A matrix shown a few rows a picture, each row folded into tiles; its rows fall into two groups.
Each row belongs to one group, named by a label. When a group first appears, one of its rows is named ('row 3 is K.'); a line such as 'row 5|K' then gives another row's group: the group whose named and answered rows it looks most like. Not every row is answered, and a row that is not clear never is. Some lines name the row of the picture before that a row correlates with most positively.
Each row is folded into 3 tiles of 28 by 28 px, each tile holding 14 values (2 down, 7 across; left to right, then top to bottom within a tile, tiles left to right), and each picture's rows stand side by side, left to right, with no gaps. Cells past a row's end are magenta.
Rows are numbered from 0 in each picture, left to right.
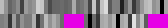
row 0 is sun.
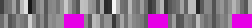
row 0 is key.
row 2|key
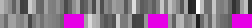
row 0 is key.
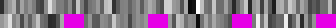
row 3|sun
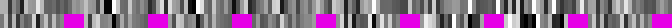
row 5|sun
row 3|key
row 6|sun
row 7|sun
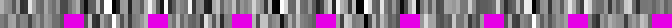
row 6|key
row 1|key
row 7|sun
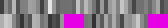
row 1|sun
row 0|sun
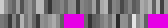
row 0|sun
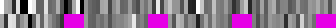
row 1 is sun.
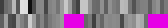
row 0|key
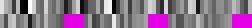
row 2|key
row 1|key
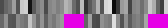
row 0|key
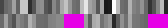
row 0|key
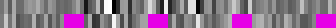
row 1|key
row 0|sun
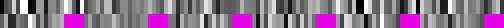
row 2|sun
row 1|key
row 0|key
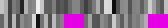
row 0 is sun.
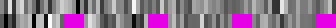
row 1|sun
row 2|sun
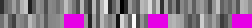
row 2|sun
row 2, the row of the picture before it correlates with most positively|1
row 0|key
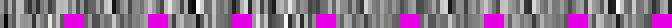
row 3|sun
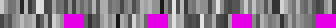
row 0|sun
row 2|sun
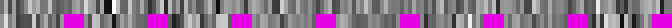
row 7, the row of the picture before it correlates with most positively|1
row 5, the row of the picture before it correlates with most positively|1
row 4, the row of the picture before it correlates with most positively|2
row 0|sun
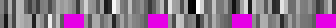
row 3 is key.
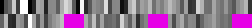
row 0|key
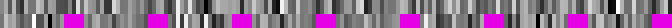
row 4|key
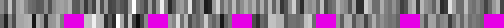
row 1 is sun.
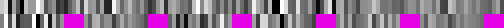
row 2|sun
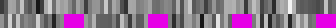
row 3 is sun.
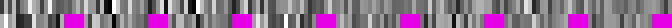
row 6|key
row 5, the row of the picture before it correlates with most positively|2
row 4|sun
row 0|sun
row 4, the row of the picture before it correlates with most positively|3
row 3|sun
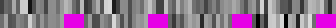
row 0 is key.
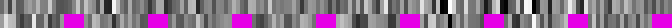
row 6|key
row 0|sun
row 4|sun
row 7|sun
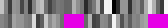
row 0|sun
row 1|key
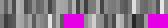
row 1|sun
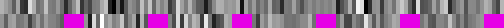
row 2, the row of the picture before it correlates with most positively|1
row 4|key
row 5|key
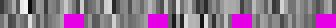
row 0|key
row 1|key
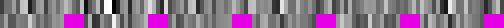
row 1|key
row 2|key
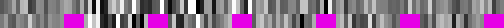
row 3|sun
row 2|key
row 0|key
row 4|sun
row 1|sun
